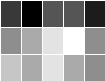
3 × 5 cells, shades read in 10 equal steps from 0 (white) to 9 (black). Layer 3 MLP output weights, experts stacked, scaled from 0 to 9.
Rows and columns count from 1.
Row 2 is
4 3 1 0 4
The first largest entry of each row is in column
2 1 5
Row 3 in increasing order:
1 2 3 3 4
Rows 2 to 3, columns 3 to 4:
1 0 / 1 3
